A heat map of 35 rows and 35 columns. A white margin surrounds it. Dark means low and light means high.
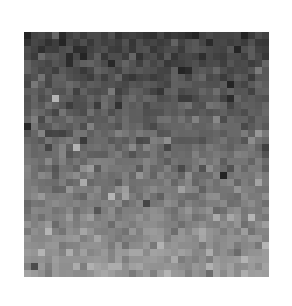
Stripes: none. Grain: fine. Odd rows or columns: none. Average level on the scale: 40%. Slope: up to the bottom.
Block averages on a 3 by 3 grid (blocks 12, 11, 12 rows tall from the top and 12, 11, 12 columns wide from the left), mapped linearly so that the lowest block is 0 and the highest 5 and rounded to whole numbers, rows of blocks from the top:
000 / 333 / 555
